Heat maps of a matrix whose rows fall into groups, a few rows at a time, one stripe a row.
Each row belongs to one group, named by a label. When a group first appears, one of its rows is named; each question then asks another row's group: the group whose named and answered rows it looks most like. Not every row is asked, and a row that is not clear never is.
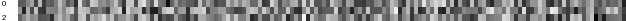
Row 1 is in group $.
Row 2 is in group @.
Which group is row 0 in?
@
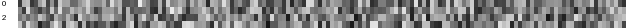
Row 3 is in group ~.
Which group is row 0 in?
$
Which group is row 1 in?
$
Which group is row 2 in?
@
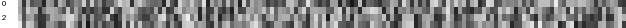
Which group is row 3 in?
~
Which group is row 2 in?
~
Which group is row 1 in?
~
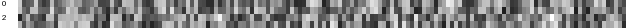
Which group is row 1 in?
~
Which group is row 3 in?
$
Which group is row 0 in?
~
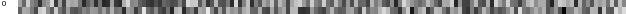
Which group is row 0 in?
~
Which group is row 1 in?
@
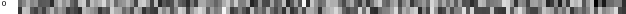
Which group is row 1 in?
$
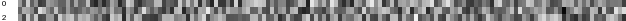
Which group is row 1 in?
@
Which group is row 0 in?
~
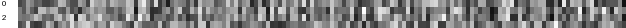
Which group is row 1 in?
@
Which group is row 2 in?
@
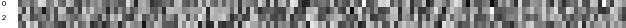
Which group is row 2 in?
$
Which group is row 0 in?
@
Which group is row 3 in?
~
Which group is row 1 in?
$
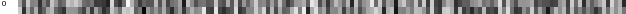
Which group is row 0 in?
~
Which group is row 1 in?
~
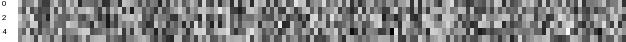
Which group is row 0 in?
~
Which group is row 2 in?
~
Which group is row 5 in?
@
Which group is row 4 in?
$
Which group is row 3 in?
~
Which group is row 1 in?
$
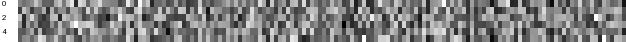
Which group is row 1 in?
$
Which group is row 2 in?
~
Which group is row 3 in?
$
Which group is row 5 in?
@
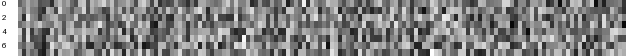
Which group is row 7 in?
$
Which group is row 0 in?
@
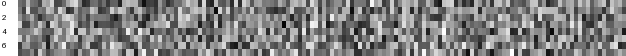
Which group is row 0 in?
~
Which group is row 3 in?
~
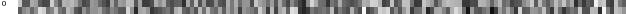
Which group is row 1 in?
@
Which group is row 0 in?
~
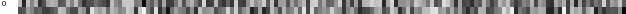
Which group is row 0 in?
~
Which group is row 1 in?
@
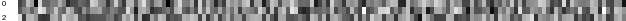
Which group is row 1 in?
@
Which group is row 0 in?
@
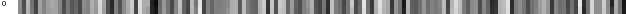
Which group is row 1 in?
@
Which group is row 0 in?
@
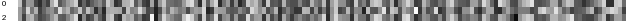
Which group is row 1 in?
$
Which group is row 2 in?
~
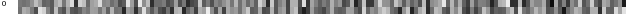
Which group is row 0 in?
@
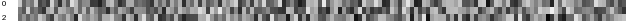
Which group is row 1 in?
$
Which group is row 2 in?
@
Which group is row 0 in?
~
